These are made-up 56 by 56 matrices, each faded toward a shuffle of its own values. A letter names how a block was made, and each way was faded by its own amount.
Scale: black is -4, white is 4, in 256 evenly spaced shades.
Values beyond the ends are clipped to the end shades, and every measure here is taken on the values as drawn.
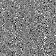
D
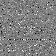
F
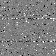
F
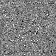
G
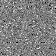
G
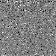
G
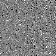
D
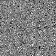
D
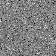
G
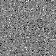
G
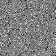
D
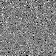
G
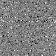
G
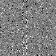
D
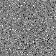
G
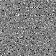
G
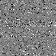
F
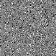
D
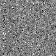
D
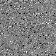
F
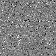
G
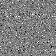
G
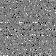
F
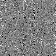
D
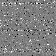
F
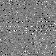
F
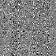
D
